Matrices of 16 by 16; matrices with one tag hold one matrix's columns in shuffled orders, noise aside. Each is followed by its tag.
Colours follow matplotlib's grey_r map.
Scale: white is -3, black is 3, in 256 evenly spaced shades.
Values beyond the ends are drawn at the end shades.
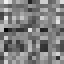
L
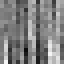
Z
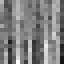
Z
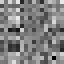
L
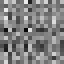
L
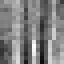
Z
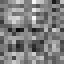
L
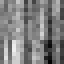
Z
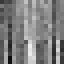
Z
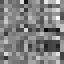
L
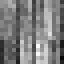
Z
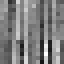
Z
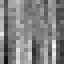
Z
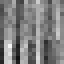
Z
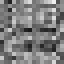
L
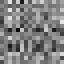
L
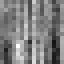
Z
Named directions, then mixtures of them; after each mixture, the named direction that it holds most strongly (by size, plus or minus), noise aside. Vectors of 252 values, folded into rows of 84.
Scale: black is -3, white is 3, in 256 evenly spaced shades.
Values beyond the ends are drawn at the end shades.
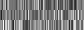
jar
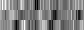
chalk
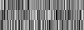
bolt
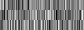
bolt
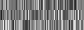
jar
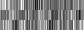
chalk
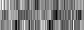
chalk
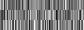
bolt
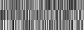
jar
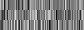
bolt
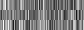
jar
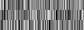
bolt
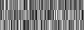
bolt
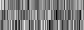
bolt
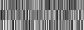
jar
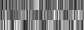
jar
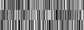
bolt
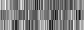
chalk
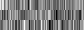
bolt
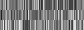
jar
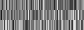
jar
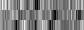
chalk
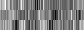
chalk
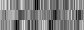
chalk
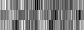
chalk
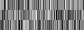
bolt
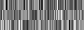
jar
